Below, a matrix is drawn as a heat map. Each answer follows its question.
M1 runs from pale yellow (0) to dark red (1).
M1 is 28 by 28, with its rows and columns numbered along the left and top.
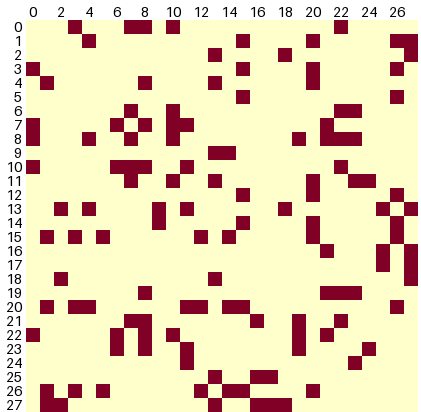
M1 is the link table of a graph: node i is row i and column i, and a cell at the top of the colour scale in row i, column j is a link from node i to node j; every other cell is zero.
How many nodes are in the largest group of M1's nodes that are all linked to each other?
4
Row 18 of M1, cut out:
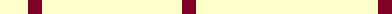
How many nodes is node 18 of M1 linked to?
3
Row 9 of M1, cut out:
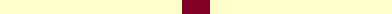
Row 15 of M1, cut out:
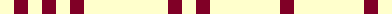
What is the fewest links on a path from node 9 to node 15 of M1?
2
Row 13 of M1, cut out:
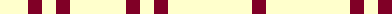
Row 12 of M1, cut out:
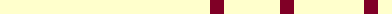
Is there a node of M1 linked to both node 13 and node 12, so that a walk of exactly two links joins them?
no
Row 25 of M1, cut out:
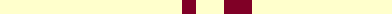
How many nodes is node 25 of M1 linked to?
3
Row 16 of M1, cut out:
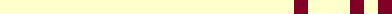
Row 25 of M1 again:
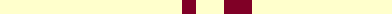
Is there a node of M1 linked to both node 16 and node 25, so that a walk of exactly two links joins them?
no
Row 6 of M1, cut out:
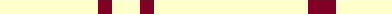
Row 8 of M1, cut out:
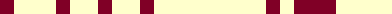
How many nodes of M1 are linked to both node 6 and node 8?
4
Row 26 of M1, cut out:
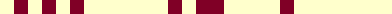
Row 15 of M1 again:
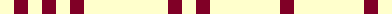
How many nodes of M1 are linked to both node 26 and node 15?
6
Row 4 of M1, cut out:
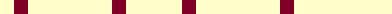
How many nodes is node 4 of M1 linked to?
4
